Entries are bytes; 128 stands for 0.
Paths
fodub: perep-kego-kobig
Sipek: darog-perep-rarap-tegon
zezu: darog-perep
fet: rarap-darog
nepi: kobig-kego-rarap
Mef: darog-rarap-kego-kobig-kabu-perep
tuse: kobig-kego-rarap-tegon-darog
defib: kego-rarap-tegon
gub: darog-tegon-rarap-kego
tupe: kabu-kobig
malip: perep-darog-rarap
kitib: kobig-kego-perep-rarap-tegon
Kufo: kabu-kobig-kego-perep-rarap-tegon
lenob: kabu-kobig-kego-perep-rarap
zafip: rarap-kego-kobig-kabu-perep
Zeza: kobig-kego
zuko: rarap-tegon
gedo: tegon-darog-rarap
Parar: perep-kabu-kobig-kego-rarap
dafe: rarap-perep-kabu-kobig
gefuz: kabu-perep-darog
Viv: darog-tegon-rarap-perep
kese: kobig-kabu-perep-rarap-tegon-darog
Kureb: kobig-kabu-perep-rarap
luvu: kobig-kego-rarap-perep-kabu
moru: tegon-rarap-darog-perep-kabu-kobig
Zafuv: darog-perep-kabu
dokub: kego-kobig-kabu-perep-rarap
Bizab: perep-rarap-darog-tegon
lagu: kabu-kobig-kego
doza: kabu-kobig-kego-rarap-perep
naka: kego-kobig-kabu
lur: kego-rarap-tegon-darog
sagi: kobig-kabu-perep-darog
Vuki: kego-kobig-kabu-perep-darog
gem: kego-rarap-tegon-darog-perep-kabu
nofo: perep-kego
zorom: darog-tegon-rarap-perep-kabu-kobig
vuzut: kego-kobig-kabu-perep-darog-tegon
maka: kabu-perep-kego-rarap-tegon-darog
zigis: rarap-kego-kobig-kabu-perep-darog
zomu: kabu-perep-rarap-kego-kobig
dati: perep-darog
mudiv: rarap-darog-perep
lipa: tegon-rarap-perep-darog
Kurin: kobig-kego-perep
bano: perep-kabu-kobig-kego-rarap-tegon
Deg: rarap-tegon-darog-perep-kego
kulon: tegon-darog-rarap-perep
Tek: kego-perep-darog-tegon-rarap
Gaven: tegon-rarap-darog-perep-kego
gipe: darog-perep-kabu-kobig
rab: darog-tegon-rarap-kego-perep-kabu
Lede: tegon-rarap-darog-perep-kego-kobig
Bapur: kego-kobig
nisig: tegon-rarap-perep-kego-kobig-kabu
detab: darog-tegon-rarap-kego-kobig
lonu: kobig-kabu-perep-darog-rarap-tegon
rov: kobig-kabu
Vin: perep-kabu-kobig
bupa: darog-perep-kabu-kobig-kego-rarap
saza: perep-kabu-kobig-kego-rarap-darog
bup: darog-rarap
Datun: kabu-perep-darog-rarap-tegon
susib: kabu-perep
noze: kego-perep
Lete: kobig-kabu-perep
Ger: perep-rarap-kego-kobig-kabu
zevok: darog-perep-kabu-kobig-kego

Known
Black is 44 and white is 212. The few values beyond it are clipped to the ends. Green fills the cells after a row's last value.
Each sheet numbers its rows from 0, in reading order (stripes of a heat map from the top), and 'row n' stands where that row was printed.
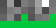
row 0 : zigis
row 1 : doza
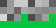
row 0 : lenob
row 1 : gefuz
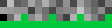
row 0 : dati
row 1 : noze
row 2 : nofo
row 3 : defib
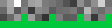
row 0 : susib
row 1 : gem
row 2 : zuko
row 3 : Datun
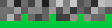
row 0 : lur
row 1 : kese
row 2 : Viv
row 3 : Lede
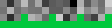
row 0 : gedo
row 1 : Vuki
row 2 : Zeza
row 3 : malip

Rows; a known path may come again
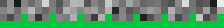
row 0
sagi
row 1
Datun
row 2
Vin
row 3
malip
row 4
mudiv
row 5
lipa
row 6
Kufo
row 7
nepi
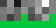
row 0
kese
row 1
susib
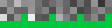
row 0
zorom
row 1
vuzut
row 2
defib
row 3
zigis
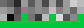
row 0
lonu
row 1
nofo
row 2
lenob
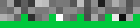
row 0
Vuki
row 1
maka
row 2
dokub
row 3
fet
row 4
zevok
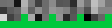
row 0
Deg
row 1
Gaven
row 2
kitib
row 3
Ger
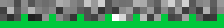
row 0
rov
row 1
Bizab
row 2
gem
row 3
Mef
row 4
Bapur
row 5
bup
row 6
zezu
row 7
luvu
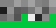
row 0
zafip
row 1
bupa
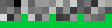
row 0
Zeza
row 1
lagu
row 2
Viv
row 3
Lede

